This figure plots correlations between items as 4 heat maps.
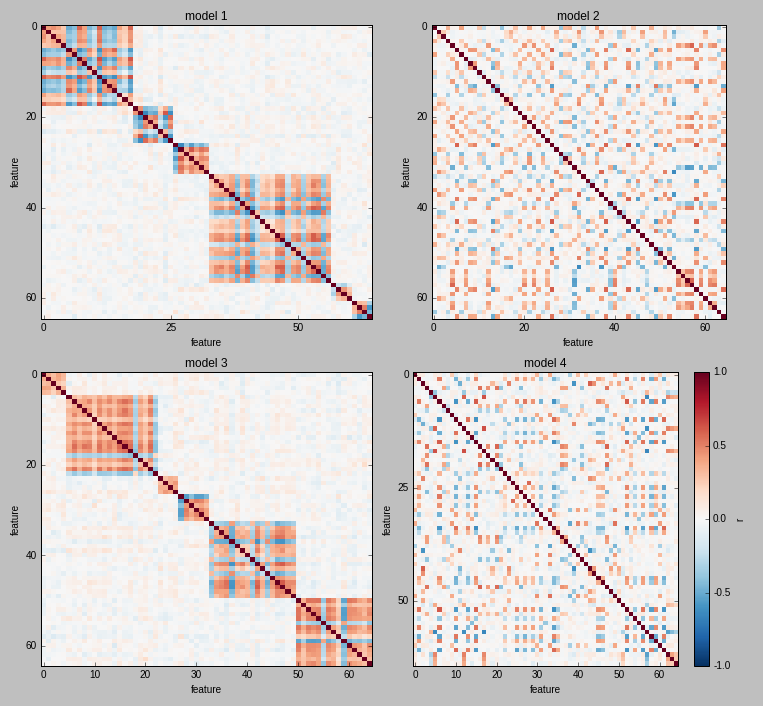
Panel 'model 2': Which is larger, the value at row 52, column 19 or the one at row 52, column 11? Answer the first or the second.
the first
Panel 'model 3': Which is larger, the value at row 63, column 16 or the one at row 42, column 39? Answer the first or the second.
the second
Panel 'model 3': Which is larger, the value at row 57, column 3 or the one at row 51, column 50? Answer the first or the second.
the second
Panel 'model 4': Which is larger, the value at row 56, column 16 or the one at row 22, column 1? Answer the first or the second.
the second
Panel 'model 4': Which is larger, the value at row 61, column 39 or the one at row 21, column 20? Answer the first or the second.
the first
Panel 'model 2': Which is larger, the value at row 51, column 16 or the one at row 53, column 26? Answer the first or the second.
the first
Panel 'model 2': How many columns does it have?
65
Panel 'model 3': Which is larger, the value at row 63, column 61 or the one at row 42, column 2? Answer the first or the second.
the first
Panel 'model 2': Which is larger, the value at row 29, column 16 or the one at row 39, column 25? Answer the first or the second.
the first
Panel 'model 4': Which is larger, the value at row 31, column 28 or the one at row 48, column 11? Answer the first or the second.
the first
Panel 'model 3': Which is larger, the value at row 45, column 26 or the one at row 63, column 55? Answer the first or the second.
the first
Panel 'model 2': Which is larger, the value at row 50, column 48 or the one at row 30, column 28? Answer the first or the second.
the first
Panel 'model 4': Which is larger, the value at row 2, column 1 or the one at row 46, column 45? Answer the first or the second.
the second
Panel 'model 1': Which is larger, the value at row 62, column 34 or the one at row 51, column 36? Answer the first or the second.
the first
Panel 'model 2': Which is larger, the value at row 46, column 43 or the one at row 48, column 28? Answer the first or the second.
the first
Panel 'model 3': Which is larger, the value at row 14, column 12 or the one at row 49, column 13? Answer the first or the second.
the first
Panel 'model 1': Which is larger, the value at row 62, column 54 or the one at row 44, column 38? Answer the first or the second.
the first
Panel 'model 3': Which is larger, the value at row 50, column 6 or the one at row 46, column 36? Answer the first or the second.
the second
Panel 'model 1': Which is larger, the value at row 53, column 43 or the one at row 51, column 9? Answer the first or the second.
the first
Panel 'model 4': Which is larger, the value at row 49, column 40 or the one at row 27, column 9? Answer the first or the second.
the first
